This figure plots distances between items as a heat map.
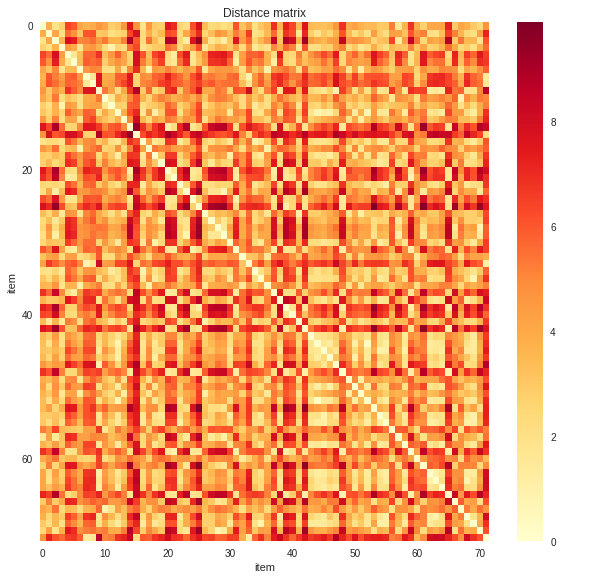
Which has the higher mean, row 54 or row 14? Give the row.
14
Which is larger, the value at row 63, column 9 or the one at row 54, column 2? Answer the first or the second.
the second
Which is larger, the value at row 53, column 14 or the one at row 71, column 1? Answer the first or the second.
the first
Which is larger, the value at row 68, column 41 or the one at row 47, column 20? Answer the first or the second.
the second
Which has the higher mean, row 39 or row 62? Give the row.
39
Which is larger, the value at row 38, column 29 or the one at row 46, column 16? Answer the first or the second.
the first
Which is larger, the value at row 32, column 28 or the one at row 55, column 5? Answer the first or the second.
the second
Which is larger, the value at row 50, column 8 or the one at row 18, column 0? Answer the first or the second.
the first
